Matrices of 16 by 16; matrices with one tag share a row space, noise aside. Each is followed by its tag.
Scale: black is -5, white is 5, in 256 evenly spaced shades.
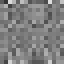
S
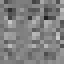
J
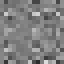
J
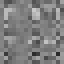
J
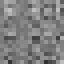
J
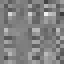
J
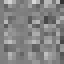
J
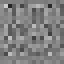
S
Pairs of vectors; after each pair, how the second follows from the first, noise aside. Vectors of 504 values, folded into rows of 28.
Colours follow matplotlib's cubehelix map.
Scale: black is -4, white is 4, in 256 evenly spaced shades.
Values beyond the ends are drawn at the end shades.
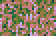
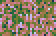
copied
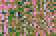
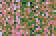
wrapped around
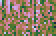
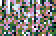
scaled up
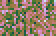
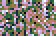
scaled up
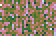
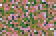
sign-scrambled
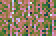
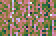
copied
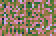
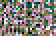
scaled up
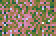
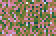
wrapped around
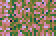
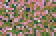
sign-scrambled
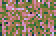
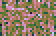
copied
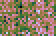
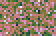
sign-scrambled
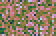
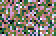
scaled up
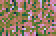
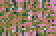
copied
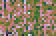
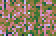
copied
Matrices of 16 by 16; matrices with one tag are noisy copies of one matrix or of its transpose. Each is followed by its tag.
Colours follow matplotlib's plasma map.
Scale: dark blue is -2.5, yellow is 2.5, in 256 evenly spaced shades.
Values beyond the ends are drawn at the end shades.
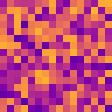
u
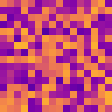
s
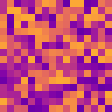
u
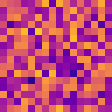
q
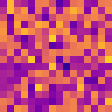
u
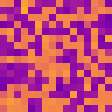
s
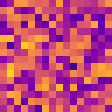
u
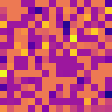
q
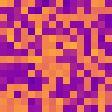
s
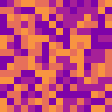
u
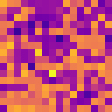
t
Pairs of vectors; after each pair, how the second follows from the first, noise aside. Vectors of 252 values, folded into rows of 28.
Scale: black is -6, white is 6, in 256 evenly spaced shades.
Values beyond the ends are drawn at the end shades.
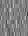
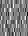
scaled up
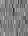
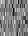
scaled up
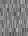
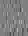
partly zeroed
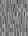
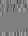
partly zeroed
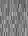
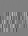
partly zeroed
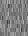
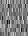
scaled up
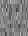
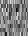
scaled up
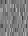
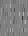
partly zeroed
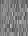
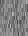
sign-scrambled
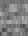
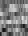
scaled up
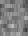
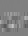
partly zeroed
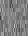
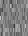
sign-scrambled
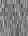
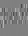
partly zeroed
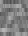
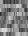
scaled up
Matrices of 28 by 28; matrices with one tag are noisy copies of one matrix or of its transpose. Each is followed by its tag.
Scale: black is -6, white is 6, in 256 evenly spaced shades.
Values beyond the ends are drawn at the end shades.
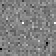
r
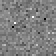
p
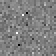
p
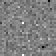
r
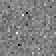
p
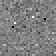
p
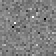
p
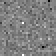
r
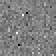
p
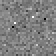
p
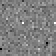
r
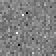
p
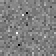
p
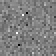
p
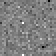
r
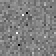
p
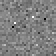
p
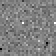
r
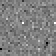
r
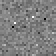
p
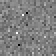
p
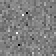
p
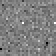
r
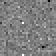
r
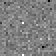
r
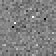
p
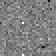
r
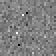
p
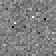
p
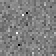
p
